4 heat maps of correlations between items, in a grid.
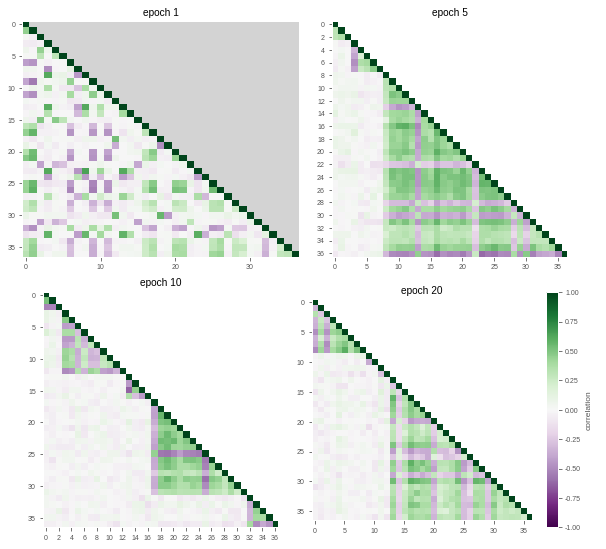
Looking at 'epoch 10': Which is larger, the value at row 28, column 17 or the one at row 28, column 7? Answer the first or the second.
the second
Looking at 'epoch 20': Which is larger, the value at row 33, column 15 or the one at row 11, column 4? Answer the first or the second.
the first
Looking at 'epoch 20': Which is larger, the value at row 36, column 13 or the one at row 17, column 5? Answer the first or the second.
the first
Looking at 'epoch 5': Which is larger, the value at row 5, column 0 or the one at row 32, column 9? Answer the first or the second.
the second
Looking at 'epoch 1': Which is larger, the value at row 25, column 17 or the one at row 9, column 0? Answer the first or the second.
the first
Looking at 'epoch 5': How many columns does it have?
37
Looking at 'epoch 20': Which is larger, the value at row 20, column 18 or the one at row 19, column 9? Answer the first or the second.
the second
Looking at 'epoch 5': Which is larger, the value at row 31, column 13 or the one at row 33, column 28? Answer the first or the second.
the second
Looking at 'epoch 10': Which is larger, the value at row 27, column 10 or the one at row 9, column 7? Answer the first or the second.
the first
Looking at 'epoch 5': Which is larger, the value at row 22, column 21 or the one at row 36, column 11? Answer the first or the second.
the first
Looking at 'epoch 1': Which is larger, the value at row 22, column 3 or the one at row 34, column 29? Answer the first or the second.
the second
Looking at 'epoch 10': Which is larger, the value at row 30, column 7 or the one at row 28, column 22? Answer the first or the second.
the second
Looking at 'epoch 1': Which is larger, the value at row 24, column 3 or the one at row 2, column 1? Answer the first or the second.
the second
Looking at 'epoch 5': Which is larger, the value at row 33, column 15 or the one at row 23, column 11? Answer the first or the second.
the second
